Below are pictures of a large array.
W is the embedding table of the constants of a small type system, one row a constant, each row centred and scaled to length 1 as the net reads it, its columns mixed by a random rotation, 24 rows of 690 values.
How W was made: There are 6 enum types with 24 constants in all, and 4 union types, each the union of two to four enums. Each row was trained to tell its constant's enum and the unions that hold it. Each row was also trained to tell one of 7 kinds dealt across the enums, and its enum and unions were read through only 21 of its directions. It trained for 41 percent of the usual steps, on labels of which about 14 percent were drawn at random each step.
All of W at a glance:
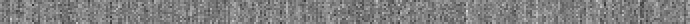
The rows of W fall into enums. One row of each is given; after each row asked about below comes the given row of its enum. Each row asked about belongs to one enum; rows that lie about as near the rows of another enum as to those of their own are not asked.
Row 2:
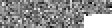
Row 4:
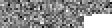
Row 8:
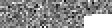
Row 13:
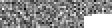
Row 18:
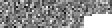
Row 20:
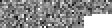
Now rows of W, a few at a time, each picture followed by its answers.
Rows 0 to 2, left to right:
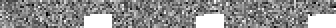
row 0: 4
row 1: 13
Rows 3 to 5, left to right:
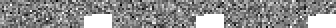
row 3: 13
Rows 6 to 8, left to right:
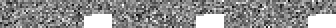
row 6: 2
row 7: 13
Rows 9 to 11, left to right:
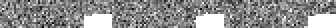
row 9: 18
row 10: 8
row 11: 4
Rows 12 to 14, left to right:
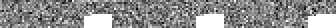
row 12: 8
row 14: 20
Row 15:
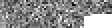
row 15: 4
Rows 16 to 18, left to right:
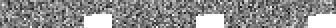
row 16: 4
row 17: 20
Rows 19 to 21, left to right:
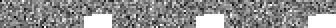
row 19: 20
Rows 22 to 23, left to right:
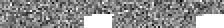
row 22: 13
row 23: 8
